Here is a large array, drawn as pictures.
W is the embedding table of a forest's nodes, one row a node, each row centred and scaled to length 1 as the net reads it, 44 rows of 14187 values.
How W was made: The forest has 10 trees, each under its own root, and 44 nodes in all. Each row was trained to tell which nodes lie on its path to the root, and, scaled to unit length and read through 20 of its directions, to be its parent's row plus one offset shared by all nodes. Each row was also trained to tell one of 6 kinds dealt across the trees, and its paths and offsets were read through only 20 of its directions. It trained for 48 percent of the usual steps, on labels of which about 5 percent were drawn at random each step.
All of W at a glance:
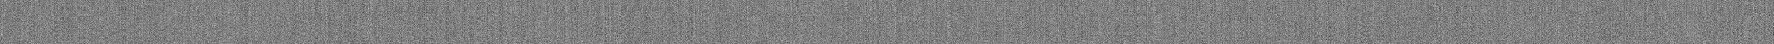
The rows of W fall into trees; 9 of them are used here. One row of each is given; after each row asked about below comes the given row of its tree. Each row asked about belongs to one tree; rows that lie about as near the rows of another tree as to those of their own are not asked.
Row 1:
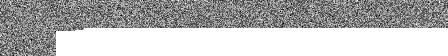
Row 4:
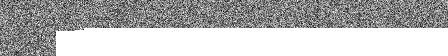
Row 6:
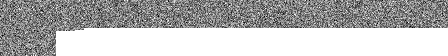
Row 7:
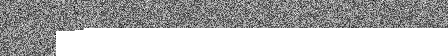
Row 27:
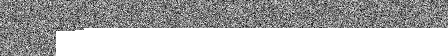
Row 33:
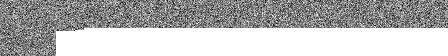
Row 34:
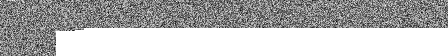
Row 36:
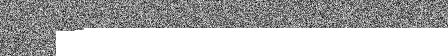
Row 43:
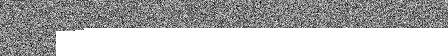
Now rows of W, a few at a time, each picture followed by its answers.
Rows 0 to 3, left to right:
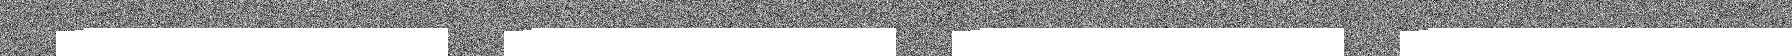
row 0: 7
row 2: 4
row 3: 27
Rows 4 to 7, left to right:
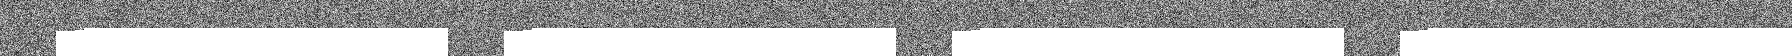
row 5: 1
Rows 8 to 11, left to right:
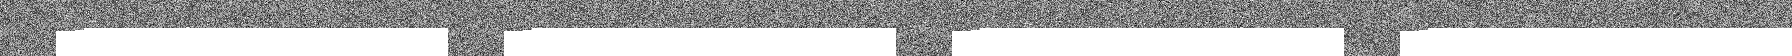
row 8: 6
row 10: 7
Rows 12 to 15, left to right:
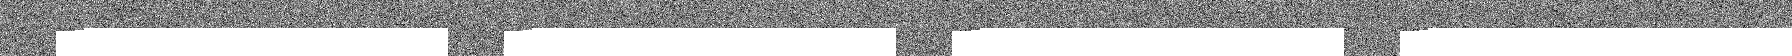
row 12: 7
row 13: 6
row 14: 1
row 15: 27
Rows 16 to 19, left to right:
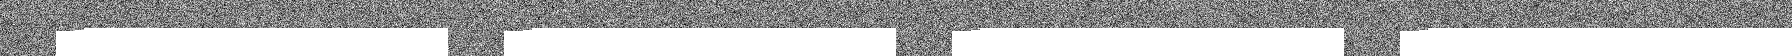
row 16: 33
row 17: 34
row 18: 6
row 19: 6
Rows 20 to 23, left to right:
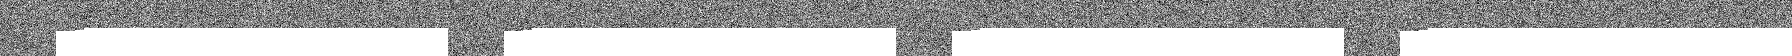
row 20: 33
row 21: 27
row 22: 34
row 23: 36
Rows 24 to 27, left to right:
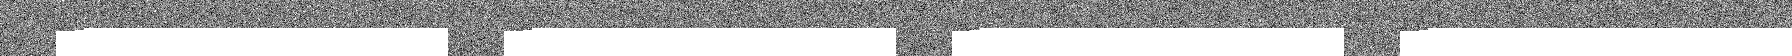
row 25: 1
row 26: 36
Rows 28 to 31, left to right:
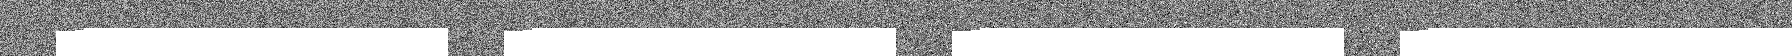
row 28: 34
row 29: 4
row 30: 7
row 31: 36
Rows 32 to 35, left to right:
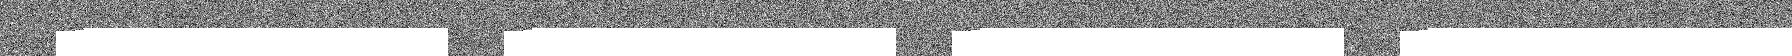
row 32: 34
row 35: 36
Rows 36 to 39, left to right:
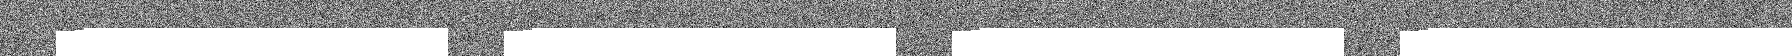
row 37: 43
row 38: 7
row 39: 36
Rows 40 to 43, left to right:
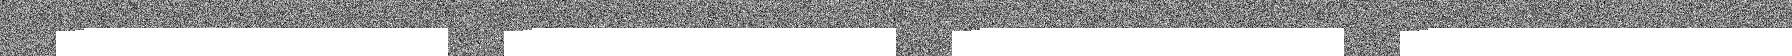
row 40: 6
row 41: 43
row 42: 1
